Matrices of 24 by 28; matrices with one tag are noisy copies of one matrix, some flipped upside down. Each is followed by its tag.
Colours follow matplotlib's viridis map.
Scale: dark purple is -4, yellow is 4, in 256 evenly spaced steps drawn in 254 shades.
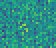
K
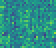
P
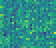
P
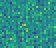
K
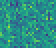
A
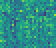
P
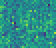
P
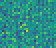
K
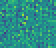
K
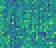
P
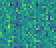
A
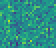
A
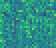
P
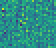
K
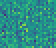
K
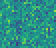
A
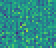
K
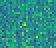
K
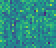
P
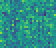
P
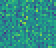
K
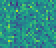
A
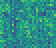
P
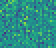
K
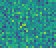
K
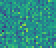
K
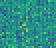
K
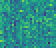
P
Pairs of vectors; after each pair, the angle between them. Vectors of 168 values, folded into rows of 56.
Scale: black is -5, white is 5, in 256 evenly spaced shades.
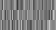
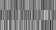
orthogonal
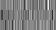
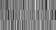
partly aligned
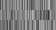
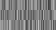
partly opposed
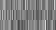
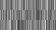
nearly parallel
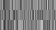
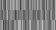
partly aligned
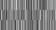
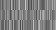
partly aligned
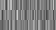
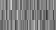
nearly parallel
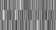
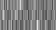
nearly parallel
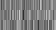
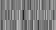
nearly parallel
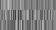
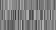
nearly parallel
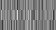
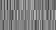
partly aligned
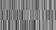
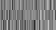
nearly parallel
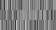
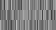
nearly parallel
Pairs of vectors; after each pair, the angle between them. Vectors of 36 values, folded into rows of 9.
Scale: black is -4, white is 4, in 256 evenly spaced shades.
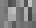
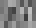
nearly opposite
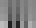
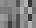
partly aligned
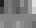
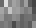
partly opposed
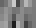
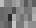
partly opposed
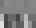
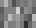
partly opposed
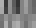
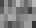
partly opposed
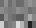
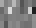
orthogonal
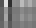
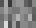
partly aligned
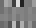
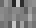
nearly parallel
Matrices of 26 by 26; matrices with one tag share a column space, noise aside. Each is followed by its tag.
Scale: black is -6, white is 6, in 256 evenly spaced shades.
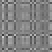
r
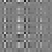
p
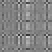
r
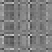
r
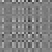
p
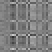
r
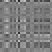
p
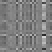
r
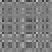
p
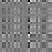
p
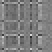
r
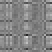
r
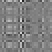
p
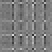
r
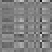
p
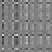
r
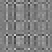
r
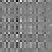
p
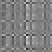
r
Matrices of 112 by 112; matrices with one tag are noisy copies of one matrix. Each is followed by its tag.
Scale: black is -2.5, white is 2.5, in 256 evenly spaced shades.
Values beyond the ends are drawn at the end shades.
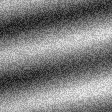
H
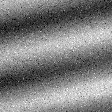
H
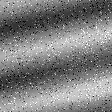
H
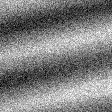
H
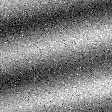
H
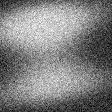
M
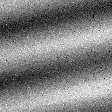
H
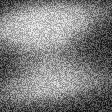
M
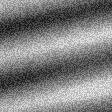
H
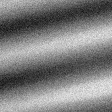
H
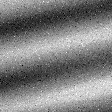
H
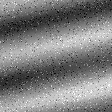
H
